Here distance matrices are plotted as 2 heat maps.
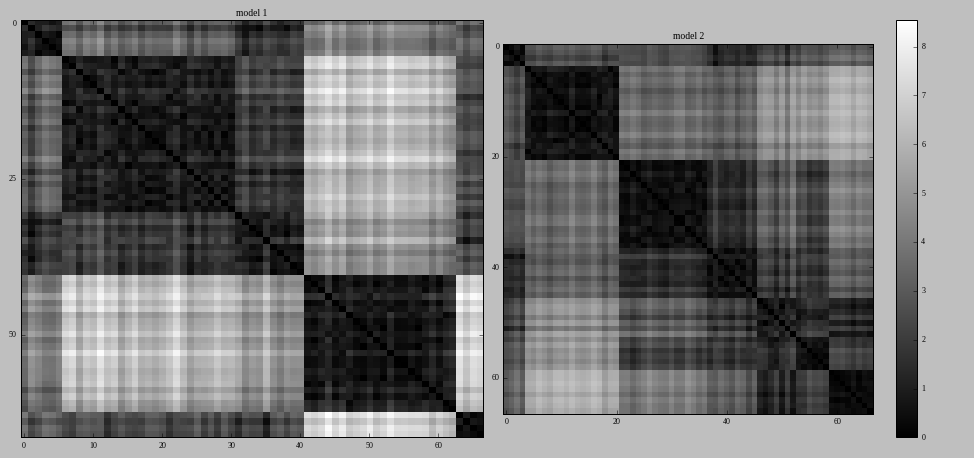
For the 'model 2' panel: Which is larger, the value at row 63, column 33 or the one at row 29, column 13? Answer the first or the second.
the first
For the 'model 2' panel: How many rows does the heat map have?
67
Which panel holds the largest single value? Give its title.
model 1
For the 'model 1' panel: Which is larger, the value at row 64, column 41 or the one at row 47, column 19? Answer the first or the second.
the first
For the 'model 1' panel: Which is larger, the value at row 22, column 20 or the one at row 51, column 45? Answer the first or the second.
the first
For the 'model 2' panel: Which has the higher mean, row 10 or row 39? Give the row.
10
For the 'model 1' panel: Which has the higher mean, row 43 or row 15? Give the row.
43
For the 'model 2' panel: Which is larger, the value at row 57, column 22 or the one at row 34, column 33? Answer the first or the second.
the first
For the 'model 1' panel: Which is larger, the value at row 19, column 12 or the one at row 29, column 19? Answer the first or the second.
the first
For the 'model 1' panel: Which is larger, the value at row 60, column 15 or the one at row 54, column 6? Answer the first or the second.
the second
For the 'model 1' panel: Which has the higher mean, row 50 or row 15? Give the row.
50
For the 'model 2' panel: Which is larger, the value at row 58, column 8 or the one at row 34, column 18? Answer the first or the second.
the first
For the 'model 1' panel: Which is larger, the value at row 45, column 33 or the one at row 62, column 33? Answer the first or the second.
the first
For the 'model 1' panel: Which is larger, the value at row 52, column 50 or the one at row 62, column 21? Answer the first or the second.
the second
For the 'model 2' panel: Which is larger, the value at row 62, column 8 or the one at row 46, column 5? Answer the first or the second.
the first
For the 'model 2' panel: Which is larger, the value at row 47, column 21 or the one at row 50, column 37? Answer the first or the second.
the first
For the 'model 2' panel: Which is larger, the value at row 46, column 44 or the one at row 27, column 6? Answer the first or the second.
the second
